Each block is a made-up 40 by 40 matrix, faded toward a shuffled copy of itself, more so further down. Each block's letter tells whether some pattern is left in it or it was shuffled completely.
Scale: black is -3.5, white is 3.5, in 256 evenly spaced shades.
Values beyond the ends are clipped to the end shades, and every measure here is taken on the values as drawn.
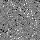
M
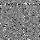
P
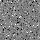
M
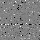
P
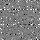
P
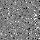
P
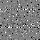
P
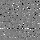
P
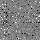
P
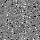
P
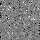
M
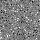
M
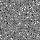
M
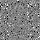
P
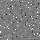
M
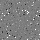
M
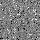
M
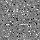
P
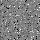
M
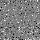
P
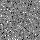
M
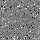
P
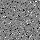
M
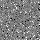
M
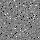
M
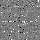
P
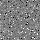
M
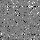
P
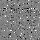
P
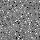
M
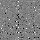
P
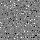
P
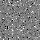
P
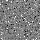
M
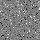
M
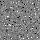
M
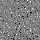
P
